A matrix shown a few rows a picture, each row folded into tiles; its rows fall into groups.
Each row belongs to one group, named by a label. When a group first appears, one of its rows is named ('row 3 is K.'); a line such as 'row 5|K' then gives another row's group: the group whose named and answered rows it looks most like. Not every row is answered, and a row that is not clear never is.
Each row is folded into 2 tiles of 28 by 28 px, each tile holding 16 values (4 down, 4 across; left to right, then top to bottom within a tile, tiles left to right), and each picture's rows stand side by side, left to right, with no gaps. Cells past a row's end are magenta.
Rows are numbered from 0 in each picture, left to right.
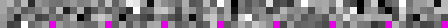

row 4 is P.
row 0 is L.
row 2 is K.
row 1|K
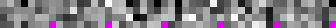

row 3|P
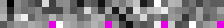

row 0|P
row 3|L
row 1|L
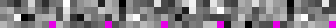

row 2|P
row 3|K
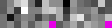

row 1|P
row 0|K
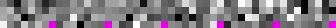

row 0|L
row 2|L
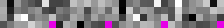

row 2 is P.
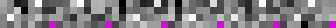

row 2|P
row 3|P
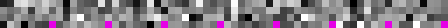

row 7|L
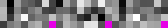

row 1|K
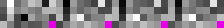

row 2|P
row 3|P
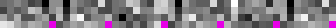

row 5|P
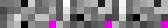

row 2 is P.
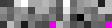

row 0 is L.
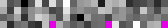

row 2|L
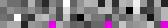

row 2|K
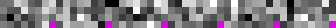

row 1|K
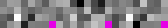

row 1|L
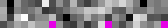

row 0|P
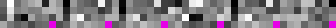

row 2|P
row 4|P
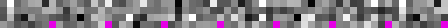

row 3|P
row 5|L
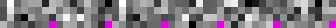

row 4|L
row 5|K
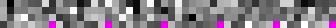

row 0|P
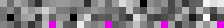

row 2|L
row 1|L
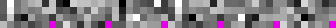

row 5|L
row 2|P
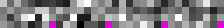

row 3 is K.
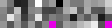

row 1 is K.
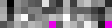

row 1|K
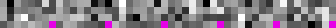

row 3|K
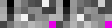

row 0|P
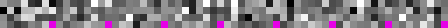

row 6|K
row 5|P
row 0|K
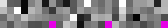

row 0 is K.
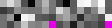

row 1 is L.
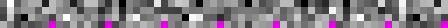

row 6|P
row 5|L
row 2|P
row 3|L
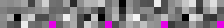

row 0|L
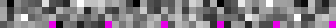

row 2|L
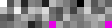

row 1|L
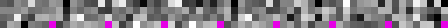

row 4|P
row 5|K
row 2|L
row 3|L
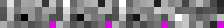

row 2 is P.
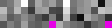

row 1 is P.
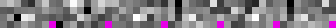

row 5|P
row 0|L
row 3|P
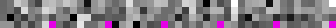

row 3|K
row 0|K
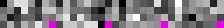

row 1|K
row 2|P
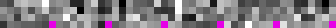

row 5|L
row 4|L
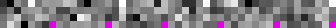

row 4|L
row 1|L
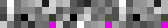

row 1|L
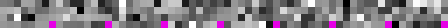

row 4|K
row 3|L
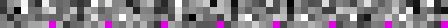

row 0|K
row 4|P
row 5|P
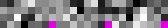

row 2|L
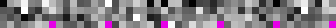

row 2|K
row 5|K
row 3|L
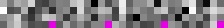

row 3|K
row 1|K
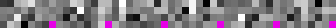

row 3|K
